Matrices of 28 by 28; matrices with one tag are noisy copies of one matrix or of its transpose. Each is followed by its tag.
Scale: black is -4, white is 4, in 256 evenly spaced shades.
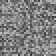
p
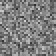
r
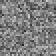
p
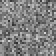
p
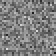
r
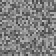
r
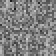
p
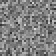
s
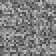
p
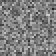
s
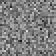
s
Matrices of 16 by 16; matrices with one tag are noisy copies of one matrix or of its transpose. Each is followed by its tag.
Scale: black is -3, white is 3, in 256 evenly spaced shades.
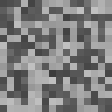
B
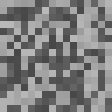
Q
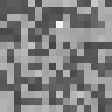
B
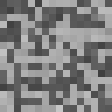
B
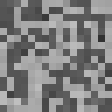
B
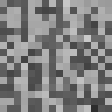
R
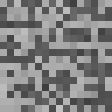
R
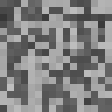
B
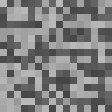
R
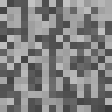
R
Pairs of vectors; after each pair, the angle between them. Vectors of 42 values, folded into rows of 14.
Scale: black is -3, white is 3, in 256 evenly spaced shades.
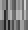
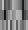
orthogonal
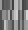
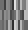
partly aligned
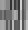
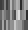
partly opposed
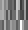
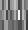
orthogonal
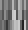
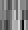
nearly parallel
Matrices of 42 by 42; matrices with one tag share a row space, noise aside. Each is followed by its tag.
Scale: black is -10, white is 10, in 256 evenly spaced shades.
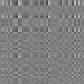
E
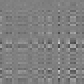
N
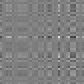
N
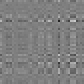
N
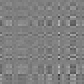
N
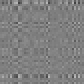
E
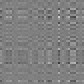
N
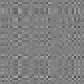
E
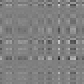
N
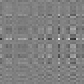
N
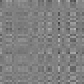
N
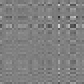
N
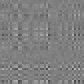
E
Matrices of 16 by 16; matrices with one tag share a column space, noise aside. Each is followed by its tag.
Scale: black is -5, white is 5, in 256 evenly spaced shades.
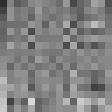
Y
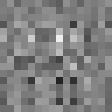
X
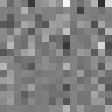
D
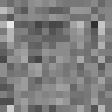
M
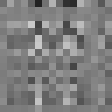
D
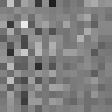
D
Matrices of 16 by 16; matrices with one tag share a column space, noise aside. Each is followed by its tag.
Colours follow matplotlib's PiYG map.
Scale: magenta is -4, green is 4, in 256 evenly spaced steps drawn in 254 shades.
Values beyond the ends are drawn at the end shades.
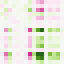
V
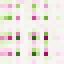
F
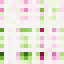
V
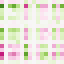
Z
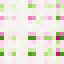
F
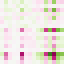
V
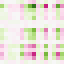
Z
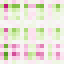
Z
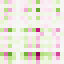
V
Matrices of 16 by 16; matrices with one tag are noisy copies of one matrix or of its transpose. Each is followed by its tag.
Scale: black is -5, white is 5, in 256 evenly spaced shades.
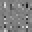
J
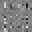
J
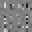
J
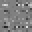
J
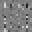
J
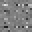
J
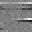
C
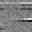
C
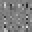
J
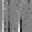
C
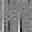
C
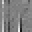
C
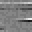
C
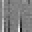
C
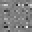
J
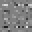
J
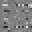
J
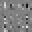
J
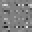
J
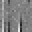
C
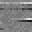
C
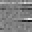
C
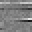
C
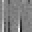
C
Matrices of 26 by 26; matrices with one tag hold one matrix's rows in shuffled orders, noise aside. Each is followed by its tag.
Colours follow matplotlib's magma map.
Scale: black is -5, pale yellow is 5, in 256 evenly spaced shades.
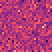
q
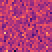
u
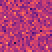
u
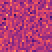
u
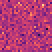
q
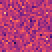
u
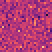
q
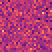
q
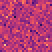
u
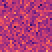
u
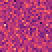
u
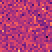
q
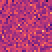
q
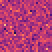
u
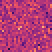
q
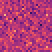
u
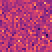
q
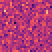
u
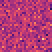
q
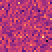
q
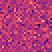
q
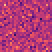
u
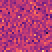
q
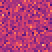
q
